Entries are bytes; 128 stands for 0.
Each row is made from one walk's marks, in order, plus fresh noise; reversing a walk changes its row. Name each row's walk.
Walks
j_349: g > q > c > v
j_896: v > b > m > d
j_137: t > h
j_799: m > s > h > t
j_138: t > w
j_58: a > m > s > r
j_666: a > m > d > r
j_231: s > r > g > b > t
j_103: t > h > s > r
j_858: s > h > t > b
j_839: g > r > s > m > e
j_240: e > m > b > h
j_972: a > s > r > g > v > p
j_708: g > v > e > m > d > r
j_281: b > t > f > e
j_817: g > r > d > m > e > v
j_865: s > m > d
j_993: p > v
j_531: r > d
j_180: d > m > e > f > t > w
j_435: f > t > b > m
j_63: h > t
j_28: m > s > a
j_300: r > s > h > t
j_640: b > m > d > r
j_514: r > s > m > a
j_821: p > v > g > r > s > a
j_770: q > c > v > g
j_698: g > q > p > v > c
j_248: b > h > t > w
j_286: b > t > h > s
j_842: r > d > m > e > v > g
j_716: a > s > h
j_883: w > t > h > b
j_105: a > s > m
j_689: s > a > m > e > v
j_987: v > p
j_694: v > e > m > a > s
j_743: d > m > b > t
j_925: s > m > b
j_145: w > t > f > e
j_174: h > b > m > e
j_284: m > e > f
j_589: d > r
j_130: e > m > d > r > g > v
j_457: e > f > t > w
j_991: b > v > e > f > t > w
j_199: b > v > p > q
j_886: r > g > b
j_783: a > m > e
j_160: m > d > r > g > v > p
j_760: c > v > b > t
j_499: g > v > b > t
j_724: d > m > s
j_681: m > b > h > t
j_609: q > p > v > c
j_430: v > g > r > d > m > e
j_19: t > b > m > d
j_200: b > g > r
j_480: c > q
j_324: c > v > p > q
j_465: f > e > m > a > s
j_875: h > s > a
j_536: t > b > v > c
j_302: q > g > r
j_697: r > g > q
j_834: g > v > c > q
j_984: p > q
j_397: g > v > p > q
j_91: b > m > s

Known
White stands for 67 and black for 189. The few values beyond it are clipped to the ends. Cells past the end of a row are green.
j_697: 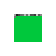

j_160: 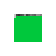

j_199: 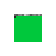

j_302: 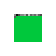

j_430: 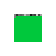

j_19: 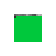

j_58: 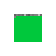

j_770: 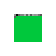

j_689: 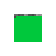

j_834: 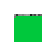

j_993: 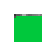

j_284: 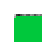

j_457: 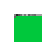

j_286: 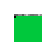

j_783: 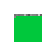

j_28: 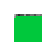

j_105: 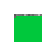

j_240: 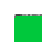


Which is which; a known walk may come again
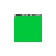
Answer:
j_130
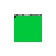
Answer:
j_200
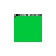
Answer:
j_302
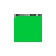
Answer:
j_817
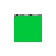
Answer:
j_324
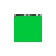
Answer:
j_514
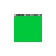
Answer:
j_681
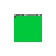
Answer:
j_640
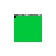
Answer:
j_281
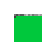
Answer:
j_174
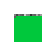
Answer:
j_896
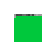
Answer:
j_724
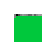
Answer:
j_465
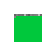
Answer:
j_58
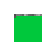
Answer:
j_972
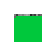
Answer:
j_499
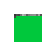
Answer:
j_984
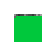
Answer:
j_865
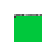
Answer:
j_91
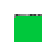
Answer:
j_708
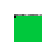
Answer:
j_286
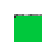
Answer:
j_991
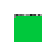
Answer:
j_430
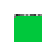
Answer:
j_697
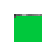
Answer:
j_993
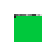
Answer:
j_103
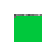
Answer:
j_105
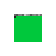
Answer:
j_199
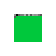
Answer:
j_770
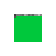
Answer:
j_716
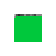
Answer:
j_799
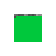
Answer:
j_689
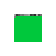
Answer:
j_839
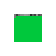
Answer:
j_397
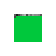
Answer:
j_609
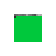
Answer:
j_19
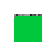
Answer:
j_834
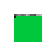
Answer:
j_536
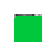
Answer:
j_589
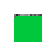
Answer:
j_698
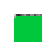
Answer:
j_284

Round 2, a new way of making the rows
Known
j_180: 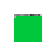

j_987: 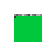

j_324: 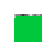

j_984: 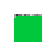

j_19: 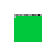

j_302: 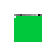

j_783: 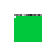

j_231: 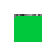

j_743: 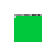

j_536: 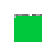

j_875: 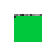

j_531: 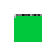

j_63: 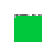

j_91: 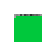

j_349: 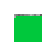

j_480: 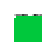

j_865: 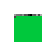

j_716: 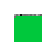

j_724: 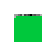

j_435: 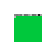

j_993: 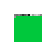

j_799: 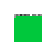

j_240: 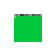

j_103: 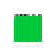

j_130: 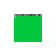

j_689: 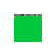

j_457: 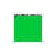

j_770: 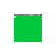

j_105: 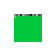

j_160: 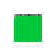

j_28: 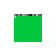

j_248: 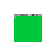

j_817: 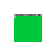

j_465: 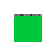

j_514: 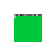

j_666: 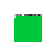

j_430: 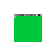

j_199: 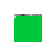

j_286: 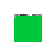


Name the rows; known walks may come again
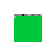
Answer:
j_991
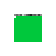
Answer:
j_783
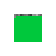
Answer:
j_821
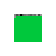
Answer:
j_839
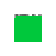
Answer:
j_63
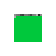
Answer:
j_708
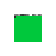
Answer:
j_858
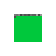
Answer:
j_925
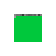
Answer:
j_842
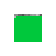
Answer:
j_834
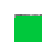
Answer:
j_698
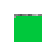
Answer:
j_397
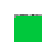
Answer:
j_248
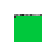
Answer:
j_875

